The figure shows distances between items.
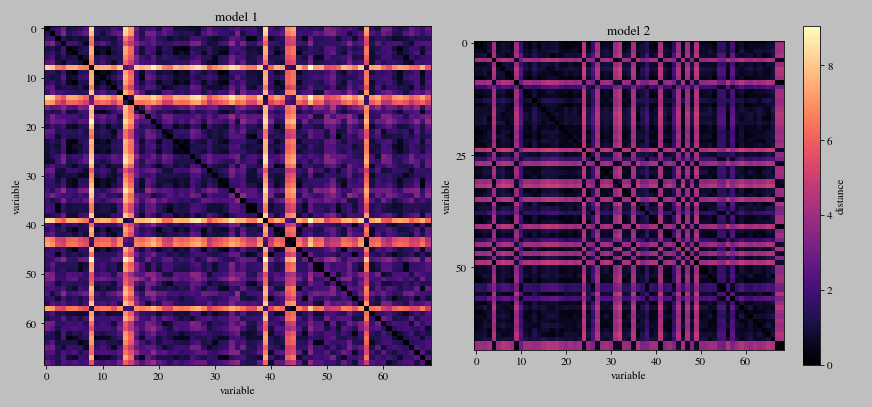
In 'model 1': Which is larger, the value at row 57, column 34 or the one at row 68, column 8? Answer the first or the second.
the first
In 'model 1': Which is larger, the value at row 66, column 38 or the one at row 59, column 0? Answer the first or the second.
the first
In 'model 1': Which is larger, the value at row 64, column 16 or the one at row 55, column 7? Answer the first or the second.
the first
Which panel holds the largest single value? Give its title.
model 1
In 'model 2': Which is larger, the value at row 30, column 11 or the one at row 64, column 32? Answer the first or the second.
the second
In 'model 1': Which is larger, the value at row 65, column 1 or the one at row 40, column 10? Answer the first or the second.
the first
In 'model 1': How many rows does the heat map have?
69
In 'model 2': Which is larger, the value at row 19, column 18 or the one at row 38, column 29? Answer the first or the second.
the second
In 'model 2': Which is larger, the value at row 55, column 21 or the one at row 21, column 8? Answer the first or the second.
the first
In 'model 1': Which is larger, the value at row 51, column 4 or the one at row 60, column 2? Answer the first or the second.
the first
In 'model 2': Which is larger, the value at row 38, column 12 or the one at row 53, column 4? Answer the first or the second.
the second
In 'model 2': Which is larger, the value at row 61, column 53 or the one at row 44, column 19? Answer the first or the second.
the second
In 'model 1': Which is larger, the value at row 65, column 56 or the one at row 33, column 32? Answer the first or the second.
the first
